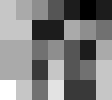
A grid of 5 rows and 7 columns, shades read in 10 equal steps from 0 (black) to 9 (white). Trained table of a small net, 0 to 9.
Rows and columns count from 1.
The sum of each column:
35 32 16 24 15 12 25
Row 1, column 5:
1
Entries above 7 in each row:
0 0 0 0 2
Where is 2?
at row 4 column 3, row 5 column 5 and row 5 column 6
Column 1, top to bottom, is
7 7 6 6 9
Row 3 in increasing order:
1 3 4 5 6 6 6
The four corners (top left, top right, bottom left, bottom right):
7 1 9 7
